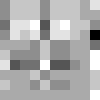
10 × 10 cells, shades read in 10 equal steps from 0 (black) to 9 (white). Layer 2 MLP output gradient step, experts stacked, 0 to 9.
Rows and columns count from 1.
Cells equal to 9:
6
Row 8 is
6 6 6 7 5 6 6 6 6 7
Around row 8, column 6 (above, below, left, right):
3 5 5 6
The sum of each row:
66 64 68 61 56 60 54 61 60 63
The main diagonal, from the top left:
5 7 8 8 7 5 3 6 6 9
